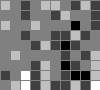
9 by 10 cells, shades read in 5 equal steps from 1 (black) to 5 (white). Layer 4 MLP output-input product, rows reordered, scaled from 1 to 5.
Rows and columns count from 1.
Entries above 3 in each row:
4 1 2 1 1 2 2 3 5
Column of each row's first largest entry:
1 7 1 8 5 2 5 3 3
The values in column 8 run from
1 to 4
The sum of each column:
28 29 28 24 32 24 20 22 23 29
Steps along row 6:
up down same same same down up down up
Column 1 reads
4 3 4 3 3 3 3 2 3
